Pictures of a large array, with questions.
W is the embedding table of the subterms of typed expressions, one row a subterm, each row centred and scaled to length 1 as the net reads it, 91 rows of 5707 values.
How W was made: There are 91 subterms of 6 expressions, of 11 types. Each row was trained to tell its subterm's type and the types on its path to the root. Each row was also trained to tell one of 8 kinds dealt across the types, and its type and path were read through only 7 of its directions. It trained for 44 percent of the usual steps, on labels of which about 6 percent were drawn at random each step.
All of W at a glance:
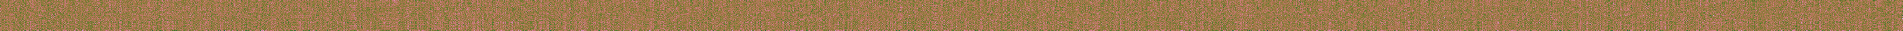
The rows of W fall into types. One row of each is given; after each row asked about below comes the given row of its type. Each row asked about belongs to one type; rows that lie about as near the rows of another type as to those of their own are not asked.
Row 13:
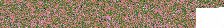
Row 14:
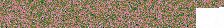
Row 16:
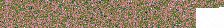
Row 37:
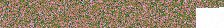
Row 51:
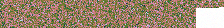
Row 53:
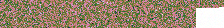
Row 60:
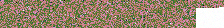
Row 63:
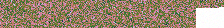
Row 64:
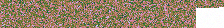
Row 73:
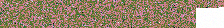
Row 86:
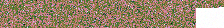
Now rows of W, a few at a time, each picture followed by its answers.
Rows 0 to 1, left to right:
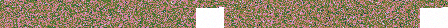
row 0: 16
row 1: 86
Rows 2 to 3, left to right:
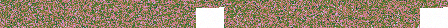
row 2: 37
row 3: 64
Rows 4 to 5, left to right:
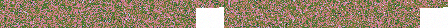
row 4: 13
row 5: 51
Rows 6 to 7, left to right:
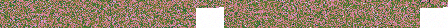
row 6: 13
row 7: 73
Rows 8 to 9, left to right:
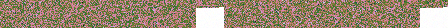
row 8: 53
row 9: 37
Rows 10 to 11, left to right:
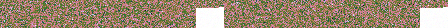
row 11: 73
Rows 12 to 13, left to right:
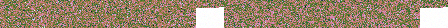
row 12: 53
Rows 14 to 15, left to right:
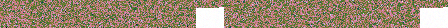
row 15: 86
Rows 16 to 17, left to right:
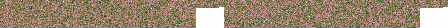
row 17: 53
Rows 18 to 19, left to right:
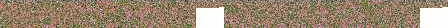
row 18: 73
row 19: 16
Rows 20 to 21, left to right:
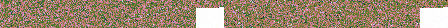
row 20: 37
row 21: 51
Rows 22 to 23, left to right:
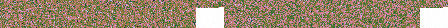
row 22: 51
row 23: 16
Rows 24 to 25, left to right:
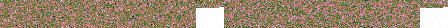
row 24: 37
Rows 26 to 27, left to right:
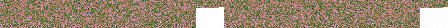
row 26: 37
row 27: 63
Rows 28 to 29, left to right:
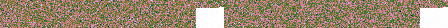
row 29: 13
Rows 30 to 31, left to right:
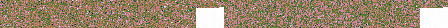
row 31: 16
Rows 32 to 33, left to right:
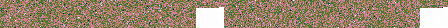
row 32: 14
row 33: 64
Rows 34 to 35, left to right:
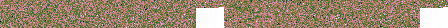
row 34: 60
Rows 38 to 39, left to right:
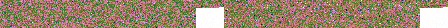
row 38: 37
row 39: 64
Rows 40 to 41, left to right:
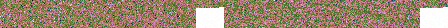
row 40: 51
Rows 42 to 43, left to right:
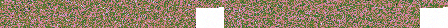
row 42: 13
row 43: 73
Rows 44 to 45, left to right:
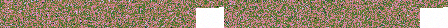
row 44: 51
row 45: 16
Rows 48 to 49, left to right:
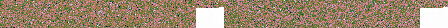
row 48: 51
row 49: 60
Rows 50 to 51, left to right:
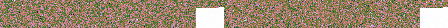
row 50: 37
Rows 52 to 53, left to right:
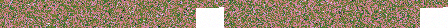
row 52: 16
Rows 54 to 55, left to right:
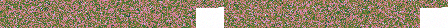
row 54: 53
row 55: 13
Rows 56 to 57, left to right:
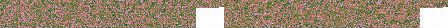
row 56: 14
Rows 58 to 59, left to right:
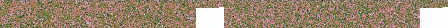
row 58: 14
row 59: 86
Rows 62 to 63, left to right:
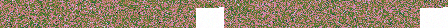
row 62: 73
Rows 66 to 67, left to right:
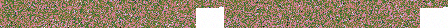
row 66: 64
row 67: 64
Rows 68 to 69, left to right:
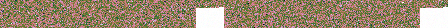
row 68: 64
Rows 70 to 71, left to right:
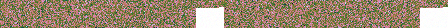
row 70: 51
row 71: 13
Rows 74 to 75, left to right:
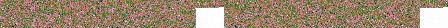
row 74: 64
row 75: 86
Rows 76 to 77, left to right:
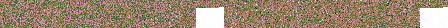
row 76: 13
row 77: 16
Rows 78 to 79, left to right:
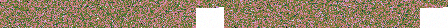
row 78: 53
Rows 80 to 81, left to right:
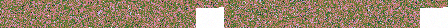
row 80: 51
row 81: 37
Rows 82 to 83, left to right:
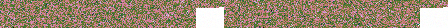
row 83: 73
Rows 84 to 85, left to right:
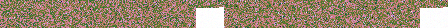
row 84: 64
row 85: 86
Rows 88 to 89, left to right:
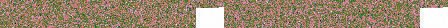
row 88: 73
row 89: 13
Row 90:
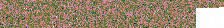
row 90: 73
